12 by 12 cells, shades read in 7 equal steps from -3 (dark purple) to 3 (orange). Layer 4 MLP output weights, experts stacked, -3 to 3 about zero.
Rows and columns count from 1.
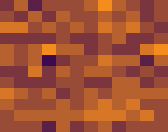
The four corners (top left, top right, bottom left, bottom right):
-1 0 0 0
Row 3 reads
2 2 0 1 0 1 0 2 1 2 0 -1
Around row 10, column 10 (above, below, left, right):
1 1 1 0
